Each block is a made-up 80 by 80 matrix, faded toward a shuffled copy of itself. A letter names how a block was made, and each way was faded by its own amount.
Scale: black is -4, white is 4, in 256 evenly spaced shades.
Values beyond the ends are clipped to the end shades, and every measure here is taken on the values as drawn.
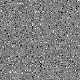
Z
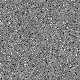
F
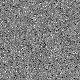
F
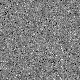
F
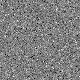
F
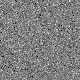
F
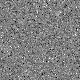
F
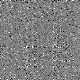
Z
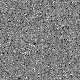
F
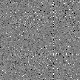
Z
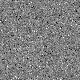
F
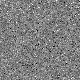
F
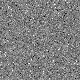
F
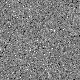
F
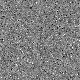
F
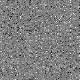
Z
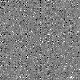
Z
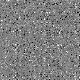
Z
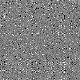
Z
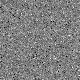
F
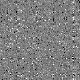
Z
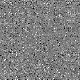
Z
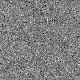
F
